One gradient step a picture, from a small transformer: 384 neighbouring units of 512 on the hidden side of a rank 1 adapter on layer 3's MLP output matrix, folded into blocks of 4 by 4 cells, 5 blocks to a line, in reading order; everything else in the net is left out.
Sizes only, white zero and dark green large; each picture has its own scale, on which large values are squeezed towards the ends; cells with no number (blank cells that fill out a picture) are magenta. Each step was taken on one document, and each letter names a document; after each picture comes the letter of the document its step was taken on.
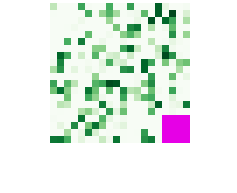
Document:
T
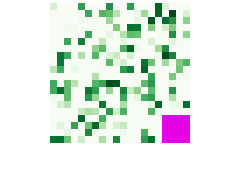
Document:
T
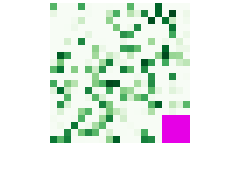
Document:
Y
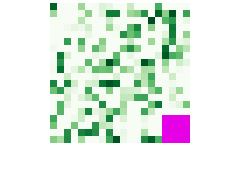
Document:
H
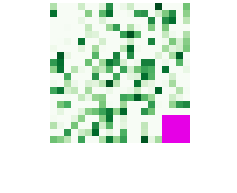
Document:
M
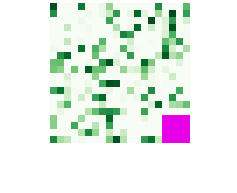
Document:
H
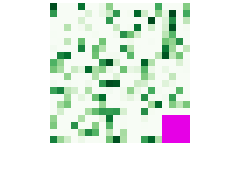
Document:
H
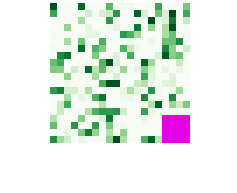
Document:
H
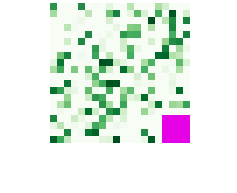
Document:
Y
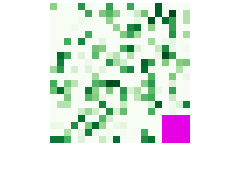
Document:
T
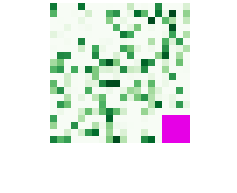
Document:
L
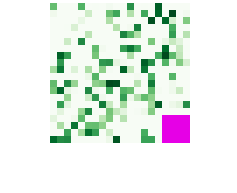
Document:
Y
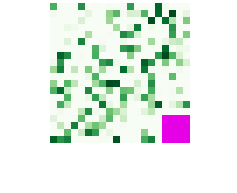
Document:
Y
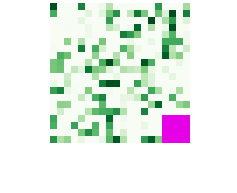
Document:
M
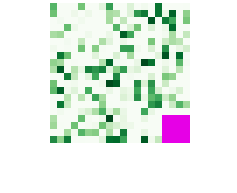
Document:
L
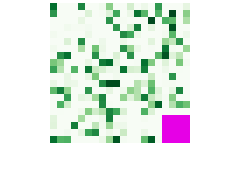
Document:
L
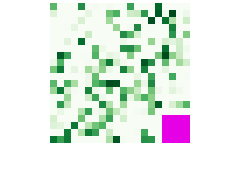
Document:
Y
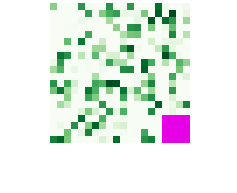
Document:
T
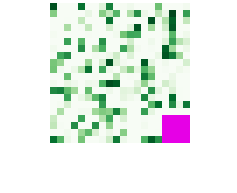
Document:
H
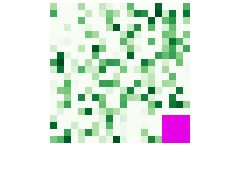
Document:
M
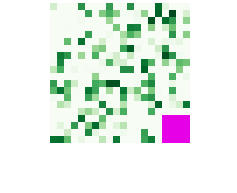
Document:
T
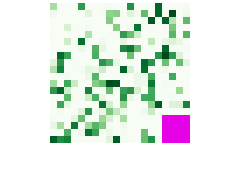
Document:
Y
